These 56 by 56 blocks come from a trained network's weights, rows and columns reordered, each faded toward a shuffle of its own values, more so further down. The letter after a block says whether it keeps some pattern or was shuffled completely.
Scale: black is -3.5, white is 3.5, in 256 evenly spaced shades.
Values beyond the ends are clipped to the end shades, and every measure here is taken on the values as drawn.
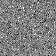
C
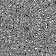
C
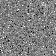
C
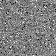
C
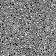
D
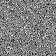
D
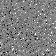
D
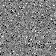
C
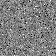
D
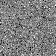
D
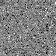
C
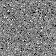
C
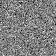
D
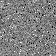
D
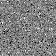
C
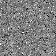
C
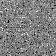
C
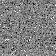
C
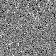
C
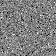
D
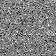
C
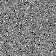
D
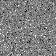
D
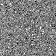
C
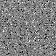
C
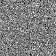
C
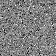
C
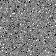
D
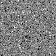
C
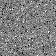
D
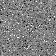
D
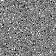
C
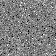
D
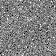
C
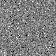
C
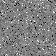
D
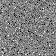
D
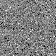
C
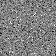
D
